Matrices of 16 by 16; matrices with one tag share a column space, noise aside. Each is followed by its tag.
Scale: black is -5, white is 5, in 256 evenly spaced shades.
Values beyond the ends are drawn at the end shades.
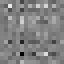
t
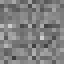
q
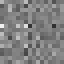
q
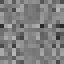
q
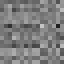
q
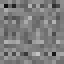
t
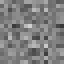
q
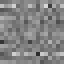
t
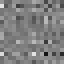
t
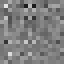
t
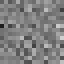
q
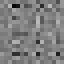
t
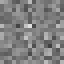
q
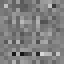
t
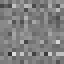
t
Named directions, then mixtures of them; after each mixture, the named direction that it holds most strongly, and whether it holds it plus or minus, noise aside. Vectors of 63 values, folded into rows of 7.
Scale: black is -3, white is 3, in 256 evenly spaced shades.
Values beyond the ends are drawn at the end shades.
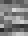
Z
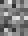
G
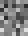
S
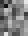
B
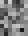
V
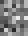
G, plus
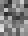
G, minus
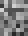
S, minus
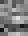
Z, plus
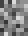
S, minus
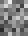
G, plus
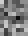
V, plus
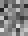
S, plus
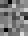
G, minus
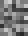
Z, minus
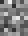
G, plus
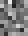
V, plus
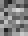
Z, plus
